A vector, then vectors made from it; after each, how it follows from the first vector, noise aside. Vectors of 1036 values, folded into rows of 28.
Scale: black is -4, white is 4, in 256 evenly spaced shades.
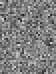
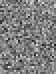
wrapped around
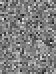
copied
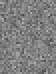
shrunk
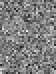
wrapped around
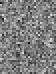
negated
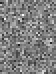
negated
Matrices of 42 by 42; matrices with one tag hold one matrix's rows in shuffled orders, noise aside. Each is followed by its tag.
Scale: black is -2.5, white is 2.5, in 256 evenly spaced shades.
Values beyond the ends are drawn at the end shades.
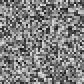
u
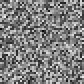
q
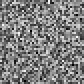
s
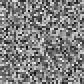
u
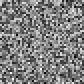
q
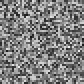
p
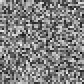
u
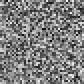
u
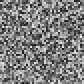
u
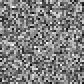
q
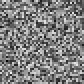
p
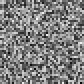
u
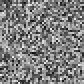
u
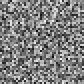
s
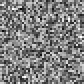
u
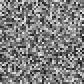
q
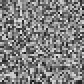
q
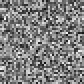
u
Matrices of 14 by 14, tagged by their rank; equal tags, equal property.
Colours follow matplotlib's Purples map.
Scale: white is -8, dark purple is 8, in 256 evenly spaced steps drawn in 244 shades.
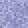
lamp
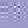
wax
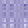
wax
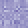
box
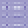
wax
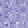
box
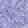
lamp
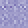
box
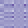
wax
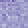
box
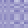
wax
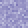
lamp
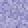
lamp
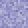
lamp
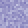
lamp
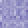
box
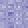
box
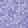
lamp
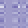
wax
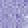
box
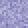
lamp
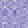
box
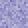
lamp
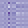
wax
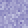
lamp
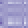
wax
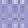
wax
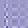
wax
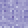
box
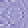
box
